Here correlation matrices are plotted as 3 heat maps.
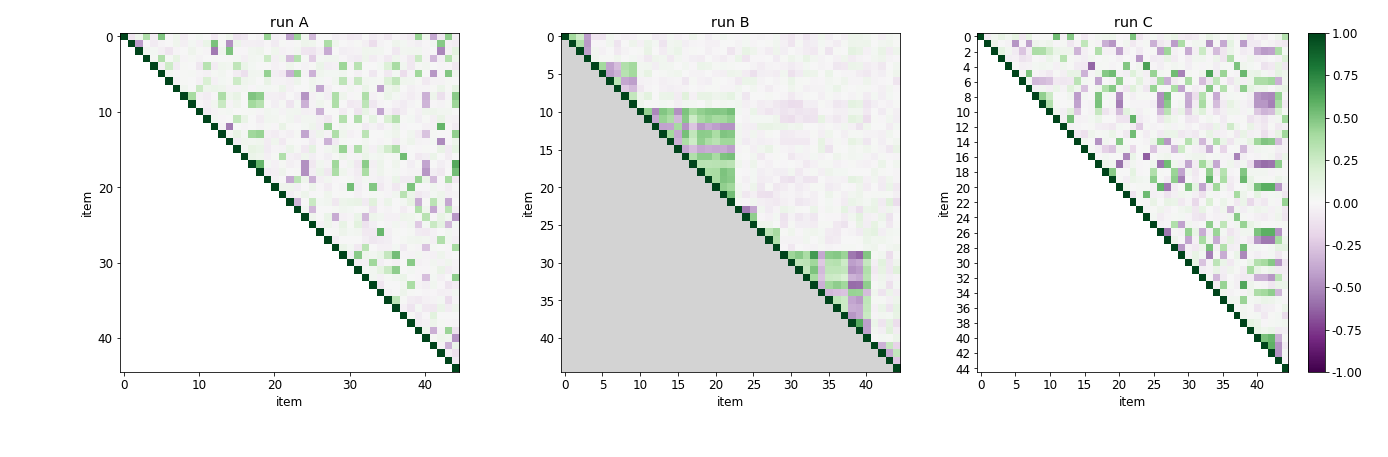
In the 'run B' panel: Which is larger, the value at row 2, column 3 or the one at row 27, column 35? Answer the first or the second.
the second
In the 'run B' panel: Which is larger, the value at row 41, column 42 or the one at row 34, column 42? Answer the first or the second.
the second
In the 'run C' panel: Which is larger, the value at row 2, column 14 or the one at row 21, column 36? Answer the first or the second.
the second
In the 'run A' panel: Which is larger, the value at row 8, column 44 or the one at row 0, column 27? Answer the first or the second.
the first
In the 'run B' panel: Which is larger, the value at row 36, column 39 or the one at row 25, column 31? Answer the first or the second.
the second
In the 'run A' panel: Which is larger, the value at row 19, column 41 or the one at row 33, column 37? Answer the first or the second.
the second
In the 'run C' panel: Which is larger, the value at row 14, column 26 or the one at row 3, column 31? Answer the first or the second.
the first
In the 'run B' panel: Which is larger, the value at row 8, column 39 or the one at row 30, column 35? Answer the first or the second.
the second
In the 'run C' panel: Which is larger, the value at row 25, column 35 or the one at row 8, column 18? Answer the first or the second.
the first
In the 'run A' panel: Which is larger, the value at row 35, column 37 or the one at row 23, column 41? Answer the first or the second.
the first
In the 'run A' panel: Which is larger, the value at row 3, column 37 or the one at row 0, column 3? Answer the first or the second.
the second
